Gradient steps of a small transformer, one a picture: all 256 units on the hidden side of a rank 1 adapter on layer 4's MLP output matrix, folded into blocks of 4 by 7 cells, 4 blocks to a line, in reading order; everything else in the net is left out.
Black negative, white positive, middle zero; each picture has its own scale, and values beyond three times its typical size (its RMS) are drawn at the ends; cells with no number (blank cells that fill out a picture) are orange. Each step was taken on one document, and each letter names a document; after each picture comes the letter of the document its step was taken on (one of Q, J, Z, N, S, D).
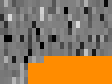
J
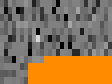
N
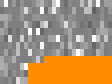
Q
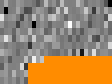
J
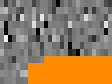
N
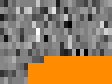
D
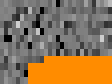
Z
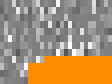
Q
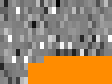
Q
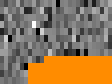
Z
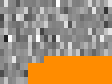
Z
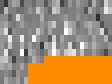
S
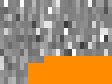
S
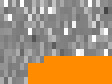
S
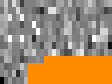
S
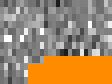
Q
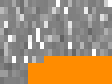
J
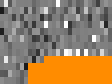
D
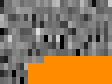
Z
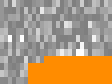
Q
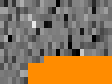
S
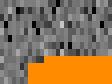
D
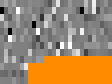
D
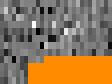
Z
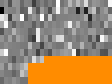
J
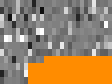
N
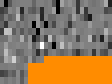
Z
